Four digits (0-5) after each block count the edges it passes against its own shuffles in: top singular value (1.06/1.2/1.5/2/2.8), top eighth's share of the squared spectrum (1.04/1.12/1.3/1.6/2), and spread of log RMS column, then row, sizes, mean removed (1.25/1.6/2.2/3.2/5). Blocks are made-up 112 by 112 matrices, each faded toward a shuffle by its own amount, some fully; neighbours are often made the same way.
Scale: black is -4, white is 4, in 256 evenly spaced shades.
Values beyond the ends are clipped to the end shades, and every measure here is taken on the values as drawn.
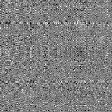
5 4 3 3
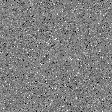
0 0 0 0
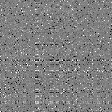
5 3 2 2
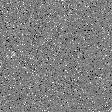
2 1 0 0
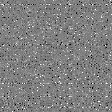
4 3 1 2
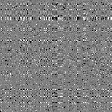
5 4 3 4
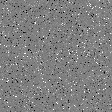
0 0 0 0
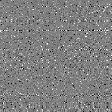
5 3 2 2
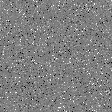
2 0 0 0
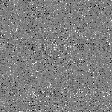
4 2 1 2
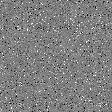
3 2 0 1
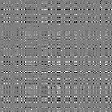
5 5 4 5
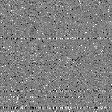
5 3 2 2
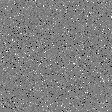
2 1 0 0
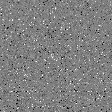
3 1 0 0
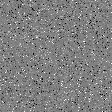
2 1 0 0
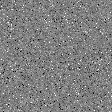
0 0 0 0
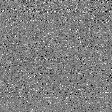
1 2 0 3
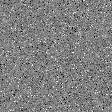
0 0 0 0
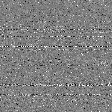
3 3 0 3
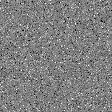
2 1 0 0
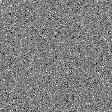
3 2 1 0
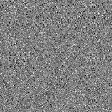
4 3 1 1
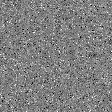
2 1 0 0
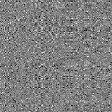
5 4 3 3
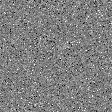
0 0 0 0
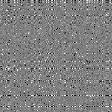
5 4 3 3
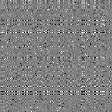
5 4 3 3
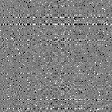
5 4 2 3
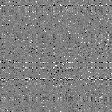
5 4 2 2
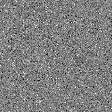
3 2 1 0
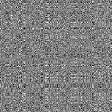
5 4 3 3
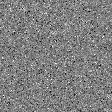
1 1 0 0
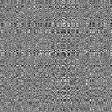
5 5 4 4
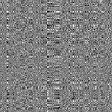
5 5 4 3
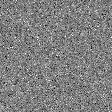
0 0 0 0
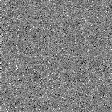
3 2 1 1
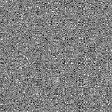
4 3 2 2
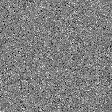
3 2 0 0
